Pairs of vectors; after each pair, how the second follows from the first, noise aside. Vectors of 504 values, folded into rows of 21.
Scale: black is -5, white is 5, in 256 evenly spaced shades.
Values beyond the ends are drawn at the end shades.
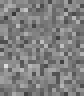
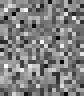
scaled up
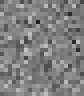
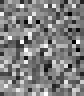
scaled up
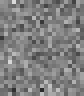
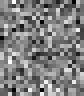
scaled up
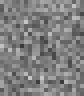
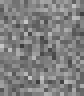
copied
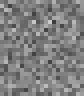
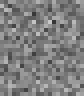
copied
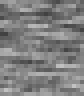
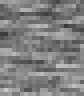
copied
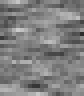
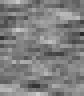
copied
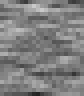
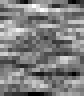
scaled up
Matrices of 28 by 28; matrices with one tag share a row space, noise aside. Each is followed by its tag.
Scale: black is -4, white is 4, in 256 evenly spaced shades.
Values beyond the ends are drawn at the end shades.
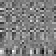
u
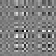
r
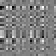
u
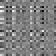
u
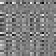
u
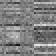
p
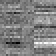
p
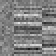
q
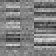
p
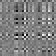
r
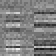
p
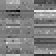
p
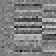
q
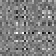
r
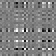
r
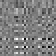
r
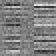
p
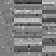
q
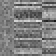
q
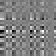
u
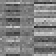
p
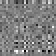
r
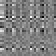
u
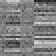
p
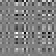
r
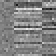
q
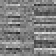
p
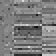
q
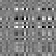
r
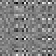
r
